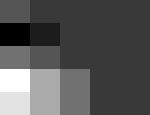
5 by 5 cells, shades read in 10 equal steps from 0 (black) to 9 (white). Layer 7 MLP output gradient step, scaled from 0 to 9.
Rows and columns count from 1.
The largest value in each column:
9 6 4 2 2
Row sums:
11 7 13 23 22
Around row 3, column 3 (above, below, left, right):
2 4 3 2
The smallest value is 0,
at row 2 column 1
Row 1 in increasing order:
2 2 2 2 3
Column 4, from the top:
2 2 2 2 2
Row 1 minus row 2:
3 1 0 0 0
